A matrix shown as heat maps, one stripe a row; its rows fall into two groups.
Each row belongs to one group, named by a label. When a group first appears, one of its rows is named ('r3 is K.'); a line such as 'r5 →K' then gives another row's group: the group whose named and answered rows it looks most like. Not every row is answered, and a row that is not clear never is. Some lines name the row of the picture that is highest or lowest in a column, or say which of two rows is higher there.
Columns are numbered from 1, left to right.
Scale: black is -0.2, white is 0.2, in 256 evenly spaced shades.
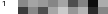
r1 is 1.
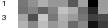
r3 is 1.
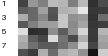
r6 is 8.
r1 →1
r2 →1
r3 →1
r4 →1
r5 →8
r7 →8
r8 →1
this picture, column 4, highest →6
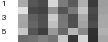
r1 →8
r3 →8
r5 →8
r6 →1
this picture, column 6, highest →5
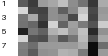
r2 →8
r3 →8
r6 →8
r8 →1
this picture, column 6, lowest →3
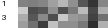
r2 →8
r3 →1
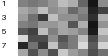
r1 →1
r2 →1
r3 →8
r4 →1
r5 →1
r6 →8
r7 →8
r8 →1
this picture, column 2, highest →2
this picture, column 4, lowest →8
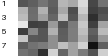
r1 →1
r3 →1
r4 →8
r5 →8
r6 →8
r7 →1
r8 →8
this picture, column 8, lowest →7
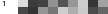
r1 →8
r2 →1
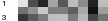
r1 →8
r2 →1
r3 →1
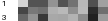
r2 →1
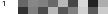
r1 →1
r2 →8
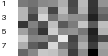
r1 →1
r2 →1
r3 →1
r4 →8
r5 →8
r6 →1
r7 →8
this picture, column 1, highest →6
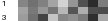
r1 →1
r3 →8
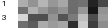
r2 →1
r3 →8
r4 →1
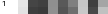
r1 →8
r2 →8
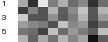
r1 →1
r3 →8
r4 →1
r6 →1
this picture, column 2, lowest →1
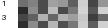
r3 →1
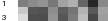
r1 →1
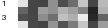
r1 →8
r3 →1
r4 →8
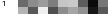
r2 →1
